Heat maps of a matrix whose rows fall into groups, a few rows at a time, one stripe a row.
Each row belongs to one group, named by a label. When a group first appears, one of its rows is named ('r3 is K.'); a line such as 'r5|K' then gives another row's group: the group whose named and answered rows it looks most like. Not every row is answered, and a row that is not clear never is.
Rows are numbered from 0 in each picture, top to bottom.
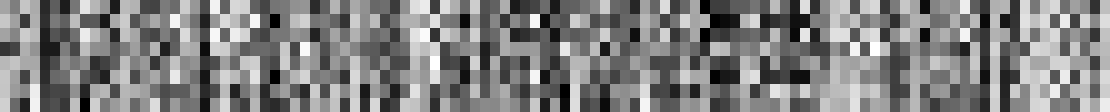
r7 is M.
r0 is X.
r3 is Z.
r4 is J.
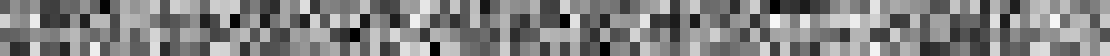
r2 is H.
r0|Z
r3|M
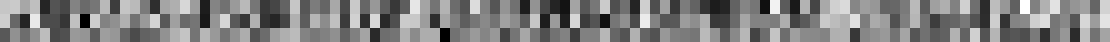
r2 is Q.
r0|X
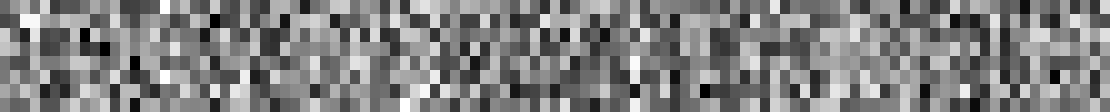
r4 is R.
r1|H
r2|M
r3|J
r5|Q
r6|X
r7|R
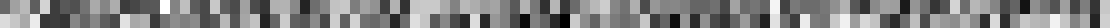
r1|J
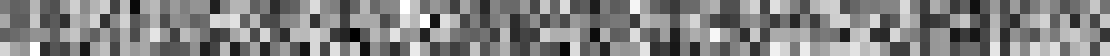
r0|R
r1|M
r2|H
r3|J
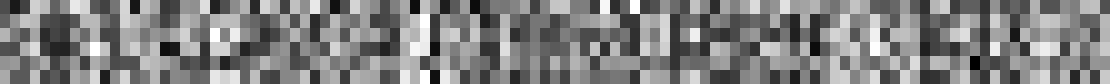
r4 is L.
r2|X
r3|Z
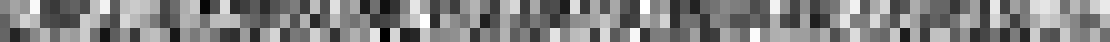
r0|Z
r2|H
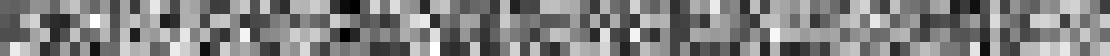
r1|Z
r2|H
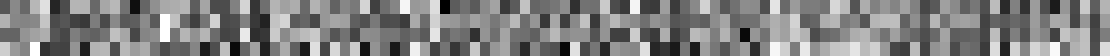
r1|L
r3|J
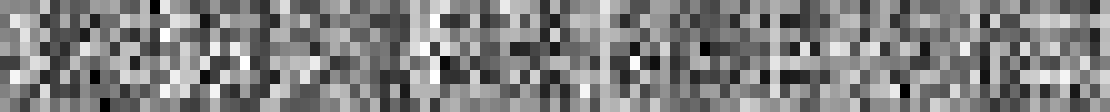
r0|L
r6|Q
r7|L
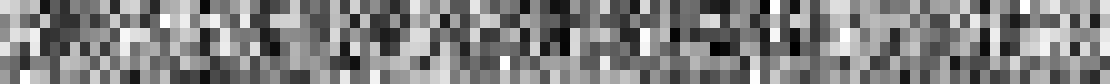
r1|Q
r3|M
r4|H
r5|L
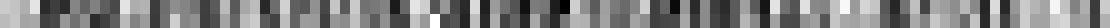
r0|J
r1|J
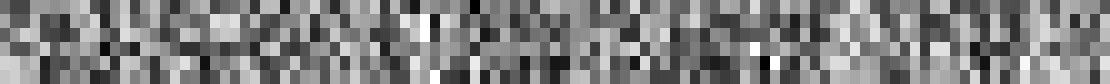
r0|H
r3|L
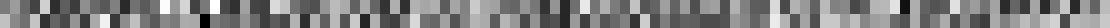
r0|Q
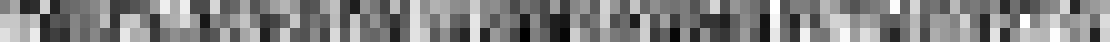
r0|Q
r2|J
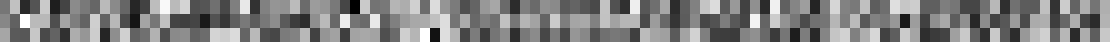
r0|Q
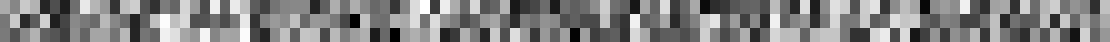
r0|X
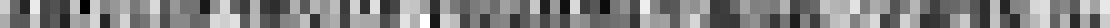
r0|M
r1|M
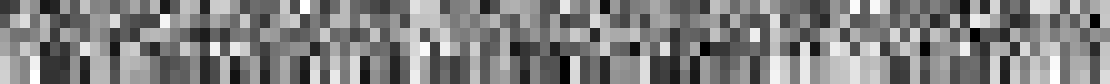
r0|Z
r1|Q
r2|L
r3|X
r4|J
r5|J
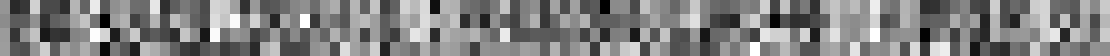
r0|M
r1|M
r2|X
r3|L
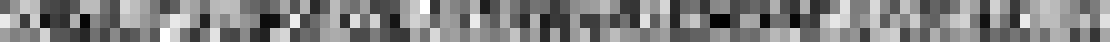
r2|L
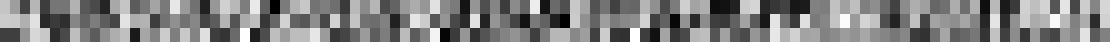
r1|J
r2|H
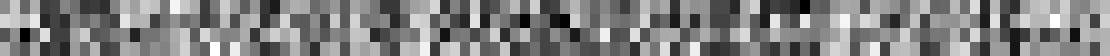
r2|Q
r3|X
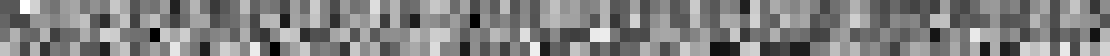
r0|H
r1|H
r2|Q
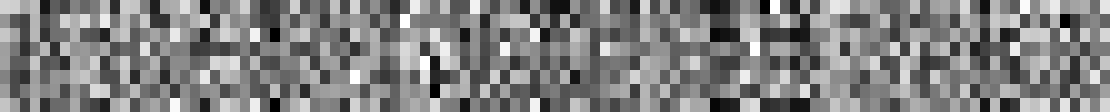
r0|X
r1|R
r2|M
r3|L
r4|M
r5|R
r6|X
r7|M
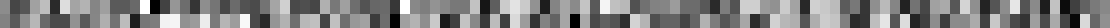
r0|L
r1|R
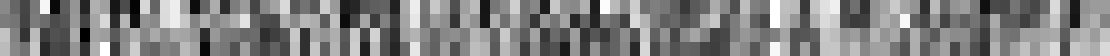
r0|L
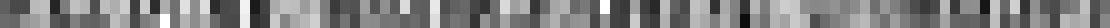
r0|H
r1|H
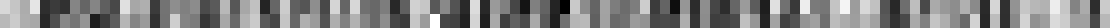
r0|J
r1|J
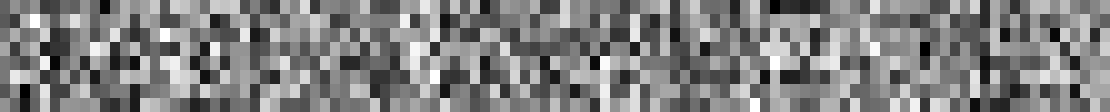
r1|H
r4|L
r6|Q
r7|L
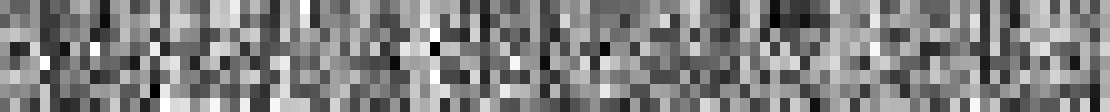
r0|M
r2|J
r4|L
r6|L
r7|Q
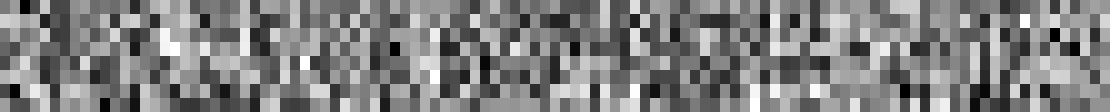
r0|Q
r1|X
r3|R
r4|Z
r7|L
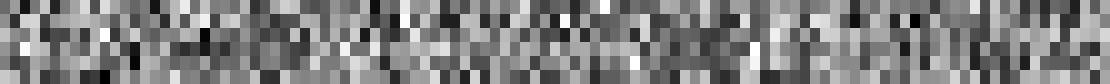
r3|L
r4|R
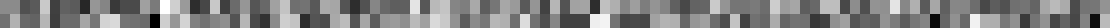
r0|L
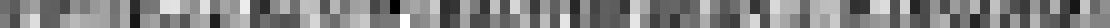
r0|R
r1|R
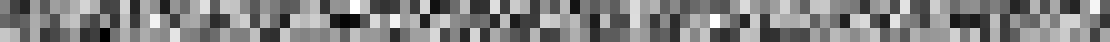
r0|R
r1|H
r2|J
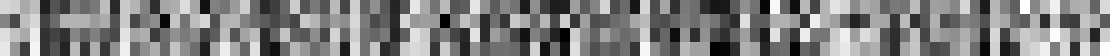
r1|R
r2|J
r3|M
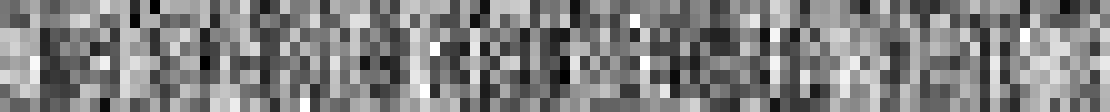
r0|R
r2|X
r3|J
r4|Z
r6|Z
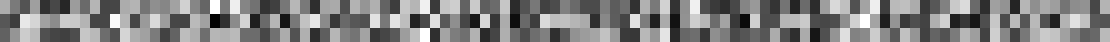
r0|X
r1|H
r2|Z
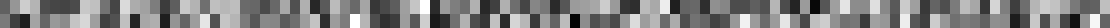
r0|Z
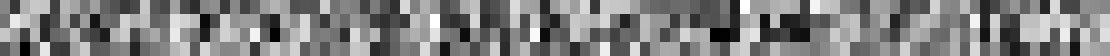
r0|L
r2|M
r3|Q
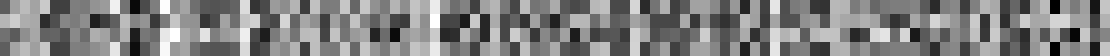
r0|Q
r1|J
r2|R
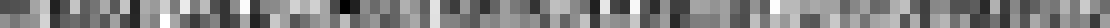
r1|L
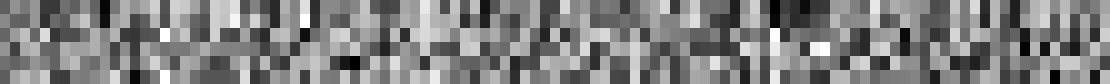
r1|M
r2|Q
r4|H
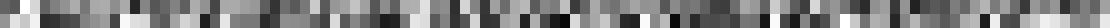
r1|Z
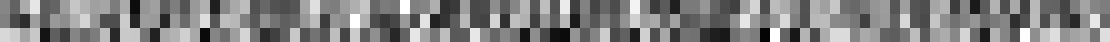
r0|R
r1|R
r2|X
